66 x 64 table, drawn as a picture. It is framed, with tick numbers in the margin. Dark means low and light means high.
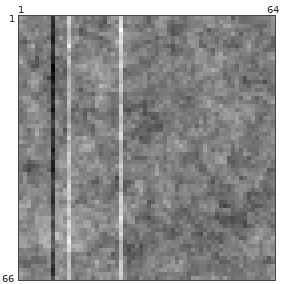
The ninth with the highest average is the bottom left. Columns 9, 13 and 26 differ from the columns beside them. A few values lie far out on both sides of the bulk. The grain runs up and down.
